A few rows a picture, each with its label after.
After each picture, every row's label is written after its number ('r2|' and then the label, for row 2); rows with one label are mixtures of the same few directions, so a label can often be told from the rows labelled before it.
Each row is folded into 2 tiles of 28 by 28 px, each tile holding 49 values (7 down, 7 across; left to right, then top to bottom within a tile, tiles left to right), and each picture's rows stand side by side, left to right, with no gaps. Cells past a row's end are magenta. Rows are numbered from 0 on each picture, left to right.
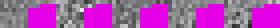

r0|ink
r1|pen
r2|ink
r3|ink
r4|ink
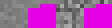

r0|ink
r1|ink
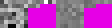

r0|ink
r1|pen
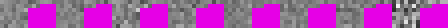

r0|pen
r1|pen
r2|pen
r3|ink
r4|pen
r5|ink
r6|ink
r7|ink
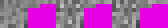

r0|ink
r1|ink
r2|ink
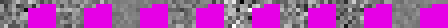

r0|pen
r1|ink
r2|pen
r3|ink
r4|pen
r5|pen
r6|pen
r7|ink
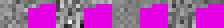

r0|pen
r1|ink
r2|pen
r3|ink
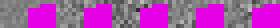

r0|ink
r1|pen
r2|pen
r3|ink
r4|pen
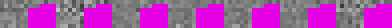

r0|ink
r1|pen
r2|pen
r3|ink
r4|ink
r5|ink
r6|ink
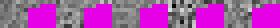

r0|pen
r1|ink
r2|ink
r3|ink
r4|pen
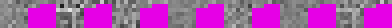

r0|pen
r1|ink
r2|ink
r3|ink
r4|pen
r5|pen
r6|ink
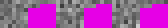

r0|pen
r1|ink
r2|ink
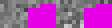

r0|pen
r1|ink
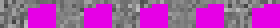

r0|ink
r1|pen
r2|pen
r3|ink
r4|ink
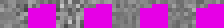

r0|pen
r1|ink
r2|ink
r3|pen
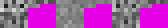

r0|ink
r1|pen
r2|ink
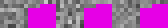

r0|ink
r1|ink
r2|pen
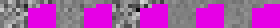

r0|pen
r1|pen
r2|pen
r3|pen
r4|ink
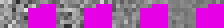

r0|pen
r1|ink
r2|ink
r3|ink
